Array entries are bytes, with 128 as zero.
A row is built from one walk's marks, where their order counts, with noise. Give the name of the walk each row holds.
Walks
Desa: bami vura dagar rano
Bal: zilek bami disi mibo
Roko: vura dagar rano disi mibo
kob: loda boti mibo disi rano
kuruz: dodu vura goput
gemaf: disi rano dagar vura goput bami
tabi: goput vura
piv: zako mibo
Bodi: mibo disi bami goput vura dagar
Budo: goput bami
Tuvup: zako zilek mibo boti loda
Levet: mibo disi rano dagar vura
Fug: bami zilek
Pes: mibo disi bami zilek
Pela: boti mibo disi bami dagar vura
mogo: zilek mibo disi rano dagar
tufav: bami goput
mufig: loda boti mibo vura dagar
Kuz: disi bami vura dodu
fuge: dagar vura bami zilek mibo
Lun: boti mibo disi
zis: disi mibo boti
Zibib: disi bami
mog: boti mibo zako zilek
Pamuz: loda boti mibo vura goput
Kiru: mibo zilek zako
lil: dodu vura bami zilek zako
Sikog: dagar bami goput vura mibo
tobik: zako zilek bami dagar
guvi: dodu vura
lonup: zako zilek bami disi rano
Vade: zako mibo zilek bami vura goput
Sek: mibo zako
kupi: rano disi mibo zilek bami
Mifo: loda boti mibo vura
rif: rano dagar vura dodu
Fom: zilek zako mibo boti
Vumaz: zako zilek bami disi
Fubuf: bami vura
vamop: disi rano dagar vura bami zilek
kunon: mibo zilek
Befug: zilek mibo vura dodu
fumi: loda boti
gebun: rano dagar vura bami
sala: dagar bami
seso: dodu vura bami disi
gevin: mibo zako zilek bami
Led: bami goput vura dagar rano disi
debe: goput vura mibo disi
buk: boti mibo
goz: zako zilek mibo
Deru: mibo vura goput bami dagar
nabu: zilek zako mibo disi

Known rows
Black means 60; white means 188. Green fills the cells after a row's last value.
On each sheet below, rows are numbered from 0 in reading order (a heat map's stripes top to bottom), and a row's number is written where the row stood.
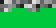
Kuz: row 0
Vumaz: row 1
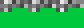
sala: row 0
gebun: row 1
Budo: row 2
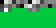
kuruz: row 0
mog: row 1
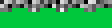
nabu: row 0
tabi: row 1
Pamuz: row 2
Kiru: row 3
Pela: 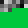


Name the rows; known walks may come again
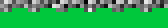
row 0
Zibib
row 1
Fubuf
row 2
nabu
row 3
Pamuz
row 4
piv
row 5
Deru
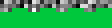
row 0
Pela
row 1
Vade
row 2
guvi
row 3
Vumaz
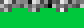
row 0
gevin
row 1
Bodi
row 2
gemaf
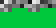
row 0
vamop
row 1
lil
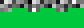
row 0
Fom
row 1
kuruz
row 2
Sikog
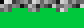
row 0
Kiru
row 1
seso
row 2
Kuz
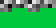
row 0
Bal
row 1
kunon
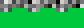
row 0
sala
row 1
Befug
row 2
tabi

